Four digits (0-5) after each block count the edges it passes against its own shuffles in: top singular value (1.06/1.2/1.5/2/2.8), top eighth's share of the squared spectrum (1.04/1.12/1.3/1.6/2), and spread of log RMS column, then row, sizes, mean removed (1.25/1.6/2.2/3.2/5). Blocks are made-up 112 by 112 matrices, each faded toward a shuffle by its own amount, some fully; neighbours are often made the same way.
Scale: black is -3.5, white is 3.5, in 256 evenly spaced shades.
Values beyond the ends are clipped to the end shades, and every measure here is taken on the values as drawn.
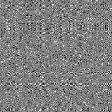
5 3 2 3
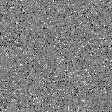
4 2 0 1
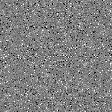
4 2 1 1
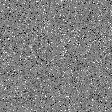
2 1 0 0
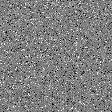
3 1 0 0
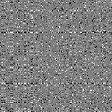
5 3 2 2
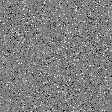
2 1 0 0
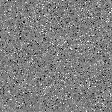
2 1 0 0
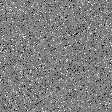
0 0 0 0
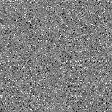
3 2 1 1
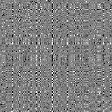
5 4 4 3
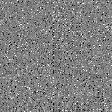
4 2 1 1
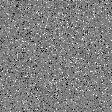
2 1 0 0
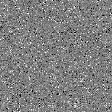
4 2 1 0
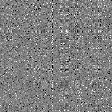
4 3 2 2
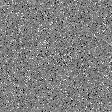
2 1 0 0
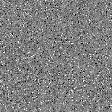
3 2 1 1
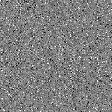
4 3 1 1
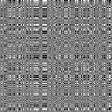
5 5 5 4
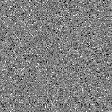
4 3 1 1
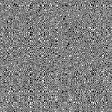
5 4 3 3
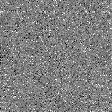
3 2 1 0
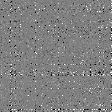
3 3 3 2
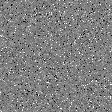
2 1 0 0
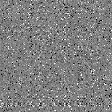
4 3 2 2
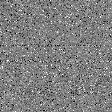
1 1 0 2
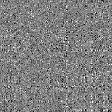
4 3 2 2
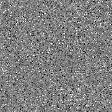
3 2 1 1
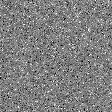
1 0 0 0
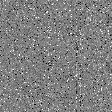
2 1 1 0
